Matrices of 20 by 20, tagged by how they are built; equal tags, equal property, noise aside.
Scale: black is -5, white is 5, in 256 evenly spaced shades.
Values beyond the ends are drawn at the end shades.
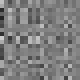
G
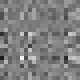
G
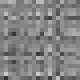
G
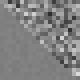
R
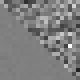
R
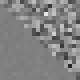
R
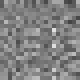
G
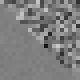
R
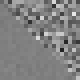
R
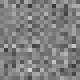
G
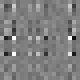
G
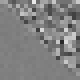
R
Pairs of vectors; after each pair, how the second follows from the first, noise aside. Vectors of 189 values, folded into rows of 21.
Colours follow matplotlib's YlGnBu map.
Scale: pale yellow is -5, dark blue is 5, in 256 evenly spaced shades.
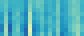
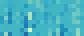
partly zeroed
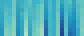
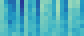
reversed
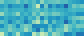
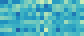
reversed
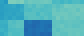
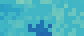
partly zeroed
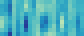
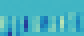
partly zeroed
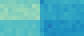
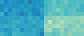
reversed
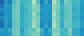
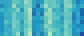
reversed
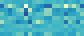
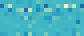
partly zeroed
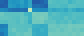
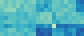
reversed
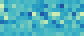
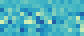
reversed
